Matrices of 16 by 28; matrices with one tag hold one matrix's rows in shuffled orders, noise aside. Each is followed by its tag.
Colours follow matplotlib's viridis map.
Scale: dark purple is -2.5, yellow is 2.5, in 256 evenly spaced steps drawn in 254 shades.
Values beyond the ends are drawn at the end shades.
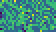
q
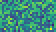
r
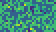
r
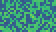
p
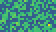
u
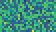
r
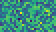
p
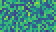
r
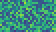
r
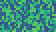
p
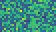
p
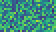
r
